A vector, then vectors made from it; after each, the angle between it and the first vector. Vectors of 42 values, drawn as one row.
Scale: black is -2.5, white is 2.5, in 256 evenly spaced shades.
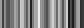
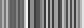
partly opposed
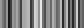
partly aligned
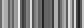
partly opposed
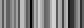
nearly parallel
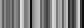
nearly parallel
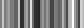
nearly opposite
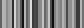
partly opposed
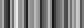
orthogonal
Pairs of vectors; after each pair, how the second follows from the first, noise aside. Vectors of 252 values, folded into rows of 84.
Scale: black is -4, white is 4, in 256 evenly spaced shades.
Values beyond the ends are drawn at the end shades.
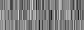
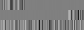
partly zeroed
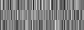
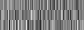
wrapped around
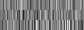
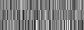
copied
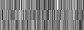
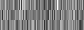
copied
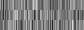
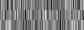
wrapped around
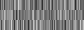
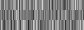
sign-scrambled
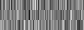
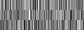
negated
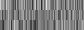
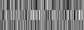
wrapped around
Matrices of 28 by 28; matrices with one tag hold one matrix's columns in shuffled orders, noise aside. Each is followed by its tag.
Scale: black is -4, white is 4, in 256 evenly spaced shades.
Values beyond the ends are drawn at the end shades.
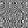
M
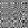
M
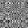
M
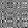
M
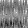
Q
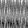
Q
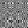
M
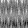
Q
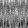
Q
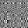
M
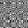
M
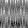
Q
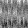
Q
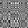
M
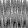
Q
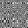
M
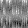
Q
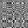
M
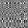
M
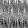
Q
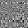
M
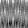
Q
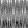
Q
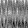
Q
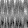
Q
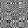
M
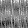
Q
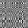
M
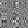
M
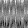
Q
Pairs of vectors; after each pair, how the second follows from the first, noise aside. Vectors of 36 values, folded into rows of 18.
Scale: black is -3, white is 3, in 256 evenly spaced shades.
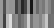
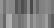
shrunk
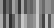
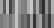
reversed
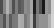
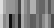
reversed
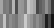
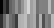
reversed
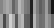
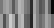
copied
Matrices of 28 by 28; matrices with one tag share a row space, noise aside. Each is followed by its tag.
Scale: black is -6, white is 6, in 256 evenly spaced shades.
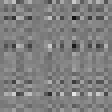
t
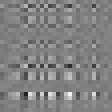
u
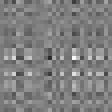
t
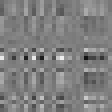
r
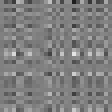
t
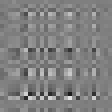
u
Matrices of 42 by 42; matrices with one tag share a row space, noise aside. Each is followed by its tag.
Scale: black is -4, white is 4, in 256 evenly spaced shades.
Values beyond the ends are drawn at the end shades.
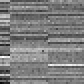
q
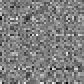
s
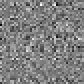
s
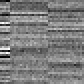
q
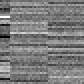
q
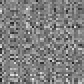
s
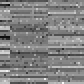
q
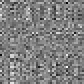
s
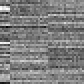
q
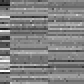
q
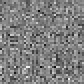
s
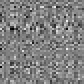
s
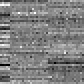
q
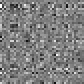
s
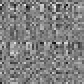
s
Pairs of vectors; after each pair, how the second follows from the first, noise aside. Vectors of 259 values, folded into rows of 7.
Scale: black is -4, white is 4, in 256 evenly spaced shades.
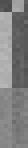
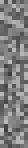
shuffled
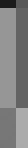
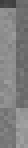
shrunk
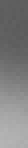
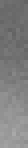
shrunk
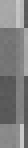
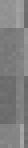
shrunk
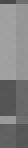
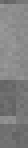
shrunk
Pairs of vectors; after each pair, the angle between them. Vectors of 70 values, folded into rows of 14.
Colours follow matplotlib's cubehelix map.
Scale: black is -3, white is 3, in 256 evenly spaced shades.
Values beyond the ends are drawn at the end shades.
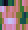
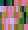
nearly parallel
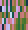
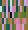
nearly opposite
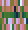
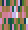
nearly opposite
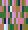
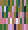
orthogonal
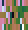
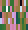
orthogonal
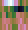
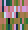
partly opposed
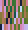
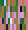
partly opposed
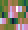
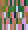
orthogonal
